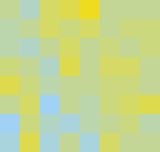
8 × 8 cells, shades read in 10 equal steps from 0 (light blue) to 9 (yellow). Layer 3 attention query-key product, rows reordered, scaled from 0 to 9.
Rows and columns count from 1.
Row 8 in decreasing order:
7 6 4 4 4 1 1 1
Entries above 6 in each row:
2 0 0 1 1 1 0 1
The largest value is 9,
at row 1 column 5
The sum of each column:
27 35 24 38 34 39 39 36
